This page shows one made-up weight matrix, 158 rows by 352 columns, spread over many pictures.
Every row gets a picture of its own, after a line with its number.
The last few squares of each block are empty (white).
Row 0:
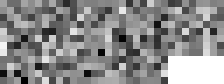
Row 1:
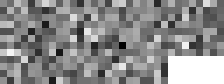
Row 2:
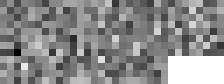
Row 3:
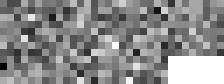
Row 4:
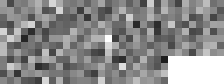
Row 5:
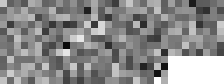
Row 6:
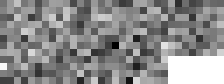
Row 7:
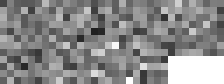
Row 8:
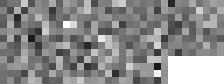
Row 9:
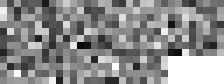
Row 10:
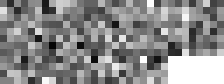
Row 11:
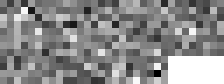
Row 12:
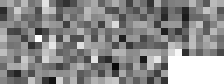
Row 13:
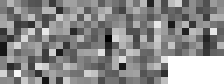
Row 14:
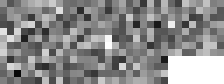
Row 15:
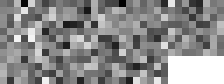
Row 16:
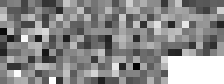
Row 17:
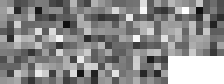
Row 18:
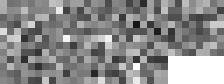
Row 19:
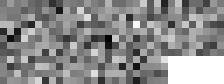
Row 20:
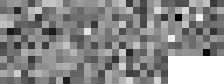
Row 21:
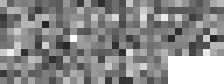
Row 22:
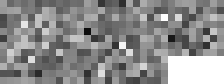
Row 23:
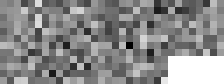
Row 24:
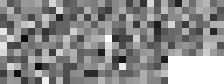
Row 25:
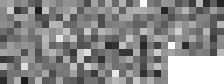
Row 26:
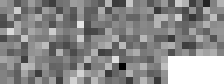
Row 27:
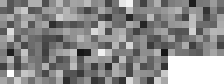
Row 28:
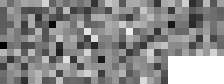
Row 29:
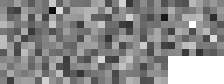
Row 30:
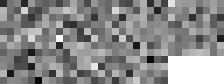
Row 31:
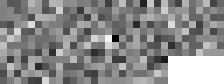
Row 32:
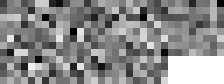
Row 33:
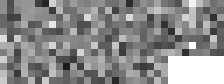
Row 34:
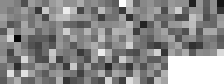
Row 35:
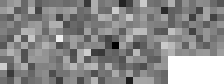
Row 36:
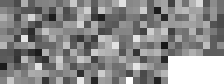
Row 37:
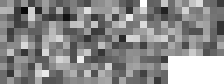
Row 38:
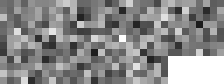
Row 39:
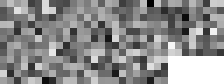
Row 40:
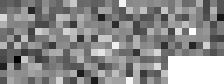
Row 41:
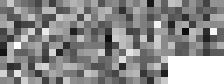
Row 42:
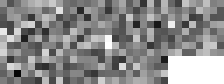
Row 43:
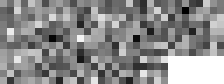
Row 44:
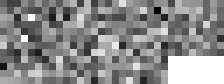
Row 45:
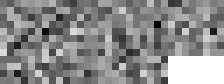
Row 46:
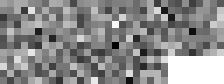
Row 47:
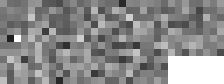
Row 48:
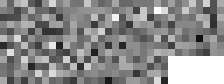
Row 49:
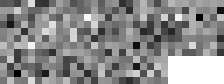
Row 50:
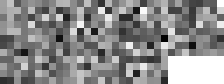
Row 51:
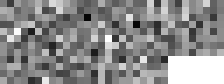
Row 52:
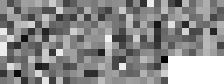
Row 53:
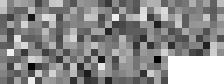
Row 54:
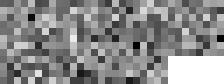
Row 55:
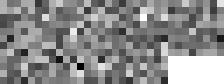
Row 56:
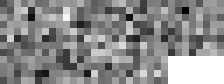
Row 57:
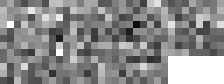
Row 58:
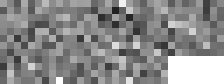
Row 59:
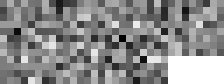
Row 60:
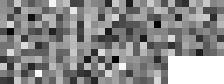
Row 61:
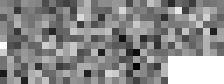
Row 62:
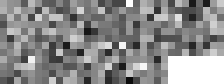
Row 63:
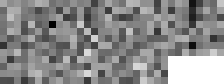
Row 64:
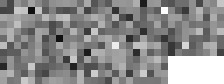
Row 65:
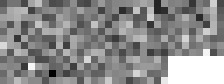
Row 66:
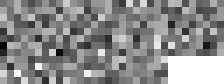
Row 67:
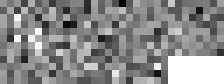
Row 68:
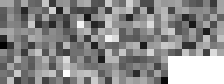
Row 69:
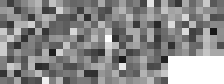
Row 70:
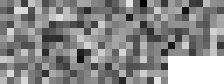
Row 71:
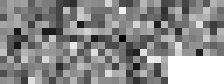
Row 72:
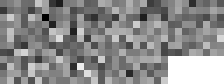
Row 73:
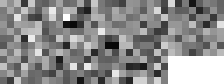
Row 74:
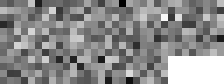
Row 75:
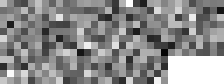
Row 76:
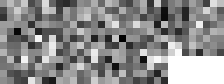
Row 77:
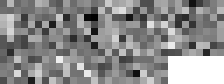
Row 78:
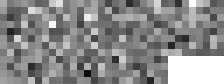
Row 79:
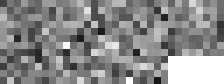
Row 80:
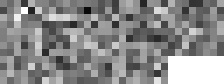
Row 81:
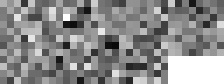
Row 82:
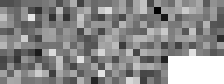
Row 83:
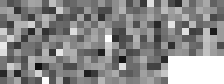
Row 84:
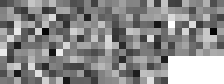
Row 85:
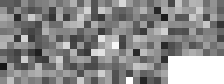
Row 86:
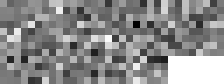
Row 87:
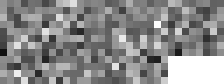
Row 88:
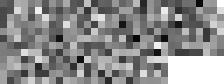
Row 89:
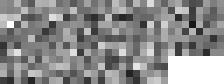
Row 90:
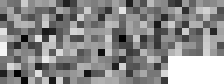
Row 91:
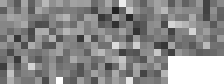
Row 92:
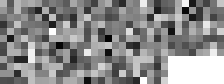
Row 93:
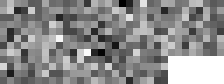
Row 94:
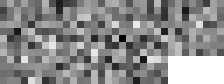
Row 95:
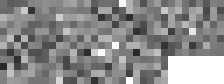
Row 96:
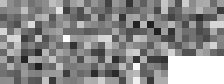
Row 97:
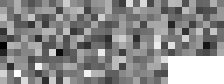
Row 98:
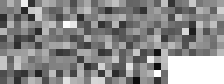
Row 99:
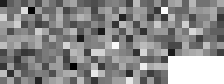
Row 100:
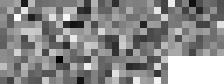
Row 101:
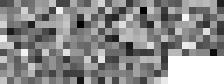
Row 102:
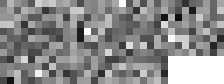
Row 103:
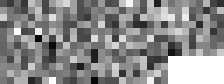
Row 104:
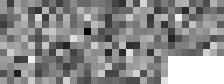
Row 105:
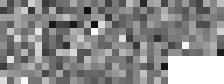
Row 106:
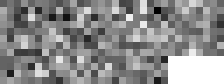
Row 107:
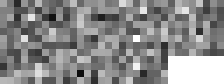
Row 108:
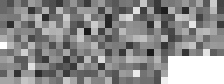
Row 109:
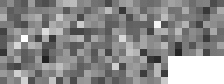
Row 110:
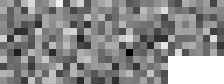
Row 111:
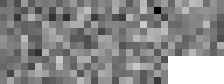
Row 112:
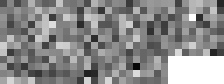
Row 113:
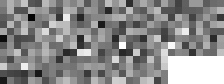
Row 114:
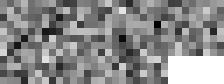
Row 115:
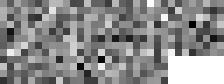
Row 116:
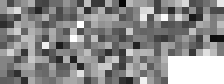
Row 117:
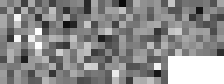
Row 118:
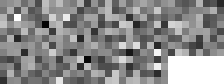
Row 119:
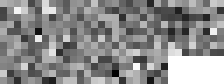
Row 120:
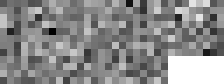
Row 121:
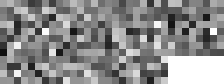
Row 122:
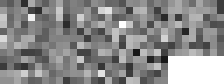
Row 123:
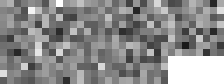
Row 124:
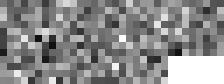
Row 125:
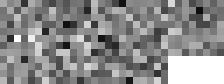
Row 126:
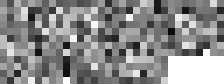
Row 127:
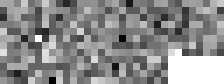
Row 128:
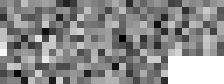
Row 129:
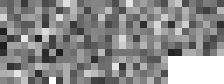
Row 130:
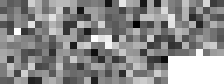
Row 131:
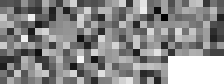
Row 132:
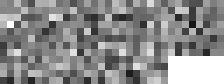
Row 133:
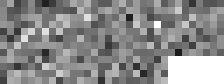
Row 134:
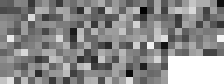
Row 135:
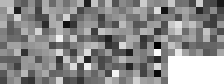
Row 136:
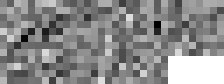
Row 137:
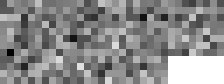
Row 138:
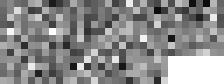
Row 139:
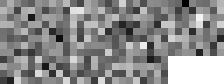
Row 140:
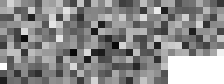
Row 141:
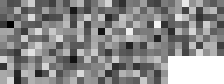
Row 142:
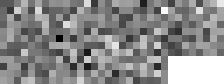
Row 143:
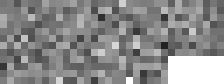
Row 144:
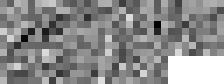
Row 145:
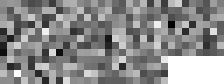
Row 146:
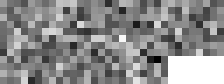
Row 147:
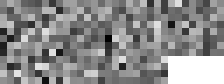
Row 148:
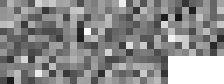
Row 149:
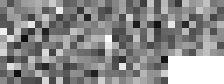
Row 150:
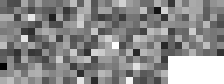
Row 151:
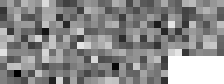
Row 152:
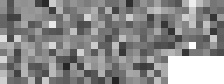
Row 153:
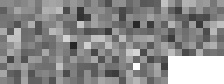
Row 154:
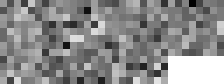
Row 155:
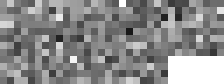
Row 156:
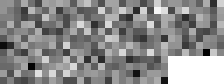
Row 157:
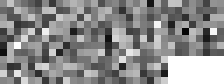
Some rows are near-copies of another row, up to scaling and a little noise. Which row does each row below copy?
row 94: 59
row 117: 67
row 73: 81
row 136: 144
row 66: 97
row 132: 89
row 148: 102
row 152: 33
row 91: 58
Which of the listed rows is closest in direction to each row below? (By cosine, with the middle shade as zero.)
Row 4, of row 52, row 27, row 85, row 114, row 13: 52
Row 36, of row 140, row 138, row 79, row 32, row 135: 79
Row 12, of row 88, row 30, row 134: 134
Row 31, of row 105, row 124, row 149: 149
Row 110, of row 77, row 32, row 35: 35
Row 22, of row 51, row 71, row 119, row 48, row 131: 119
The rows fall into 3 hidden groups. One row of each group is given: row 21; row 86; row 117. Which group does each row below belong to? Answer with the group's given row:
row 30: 117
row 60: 21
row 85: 117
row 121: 86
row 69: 86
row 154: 117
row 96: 86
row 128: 86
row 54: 21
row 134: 21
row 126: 21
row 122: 117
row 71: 86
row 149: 86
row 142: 117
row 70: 117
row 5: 117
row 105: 117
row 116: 21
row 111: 117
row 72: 21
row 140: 117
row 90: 86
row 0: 86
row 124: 86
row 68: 21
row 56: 117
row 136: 86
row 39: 86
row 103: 86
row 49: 21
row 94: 86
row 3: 117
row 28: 21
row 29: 21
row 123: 21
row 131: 117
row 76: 86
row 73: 117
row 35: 117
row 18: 86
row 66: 86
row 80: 117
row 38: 86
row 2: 21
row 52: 86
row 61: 86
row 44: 117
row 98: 117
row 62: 21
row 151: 86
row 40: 117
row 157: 86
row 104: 21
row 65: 21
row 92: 21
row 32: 21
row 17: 117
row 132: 21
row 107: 117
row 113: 117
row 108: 21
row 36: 117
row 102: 21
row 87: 86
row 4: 86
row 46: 117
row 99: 117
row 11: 117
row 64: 117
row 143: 117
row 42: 86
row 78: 21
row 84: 86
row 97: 86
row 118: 117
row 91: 117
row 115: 21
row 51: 86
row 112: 21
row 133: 86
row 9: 86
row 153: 86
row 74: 21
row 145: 86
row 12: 86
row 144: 86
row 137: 21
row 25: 117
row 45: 86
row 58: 117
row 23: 21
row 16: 86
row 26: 21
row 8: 117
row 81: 117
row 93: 117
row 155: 21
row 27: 117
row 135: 117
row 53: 21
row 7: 117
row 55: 21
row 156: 21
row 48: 21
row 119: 86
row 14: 86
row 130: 86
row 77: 21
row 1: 21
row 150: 117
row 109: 86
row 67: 117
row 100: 117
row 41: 86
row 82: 117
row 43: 117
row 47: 117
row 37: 117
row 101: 21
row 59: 86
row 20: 21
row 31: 86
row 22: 21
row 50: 21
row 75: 117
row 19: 86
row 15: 117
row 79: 117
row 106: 117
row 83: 86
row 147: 86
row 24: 86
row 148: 21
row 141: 21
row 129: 86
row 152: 21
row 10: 86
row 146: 86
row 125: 117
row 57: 21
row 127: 86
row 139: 21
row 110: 21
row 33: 21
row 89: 21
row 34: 117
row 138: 21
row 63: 21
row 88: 117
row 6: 117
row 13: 86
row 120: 21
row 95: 117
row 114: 86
